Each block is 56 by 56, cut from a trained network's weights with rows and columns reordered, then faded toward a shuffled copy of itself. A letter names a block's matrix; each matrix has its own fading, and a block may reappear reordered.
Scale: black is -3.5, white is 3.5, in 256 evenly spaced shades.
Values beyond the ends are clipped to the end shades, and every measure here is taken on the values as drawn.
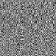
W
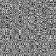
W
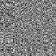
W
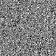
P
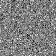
P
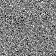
P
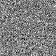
P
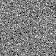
P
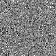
P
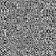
W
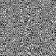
W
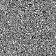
P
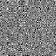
W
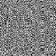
W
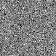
P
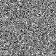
P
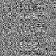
W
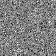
P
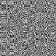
W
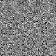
W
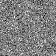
P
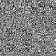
W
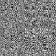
W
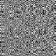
W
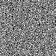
P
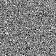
P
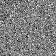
P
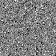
P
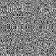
W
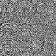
W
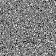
P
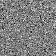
P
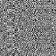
W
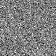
P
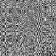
W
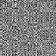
W
